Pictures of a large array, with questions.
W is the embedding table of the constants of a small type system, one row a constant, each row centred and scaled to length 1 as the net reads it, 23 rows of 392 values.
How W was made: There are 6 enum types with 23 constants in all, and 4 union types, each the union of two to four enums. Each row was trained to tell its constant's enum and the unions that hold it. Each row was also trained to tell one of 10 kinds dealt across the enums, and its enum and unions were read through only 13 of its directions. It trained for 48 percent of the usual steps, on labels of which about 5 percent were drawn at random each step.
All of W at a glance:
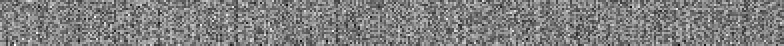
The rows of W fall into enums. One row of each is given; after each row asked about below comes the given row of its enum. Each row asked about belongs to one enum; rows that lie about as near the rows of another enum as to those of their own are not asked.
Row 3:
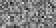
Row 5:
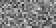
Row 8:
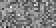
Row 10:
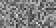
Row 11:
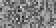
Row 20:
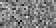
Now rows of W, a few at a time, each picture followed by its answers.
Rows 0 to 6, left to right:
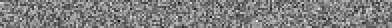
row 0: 3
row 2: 5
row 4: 11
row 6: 3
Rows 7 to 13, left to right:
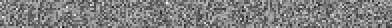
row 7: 10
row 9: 3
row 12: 20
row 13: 20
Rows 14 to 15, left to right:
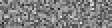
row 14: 5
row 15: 8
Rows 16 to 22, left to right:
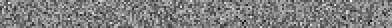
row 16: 11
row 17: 20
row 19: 5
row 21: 8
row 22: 11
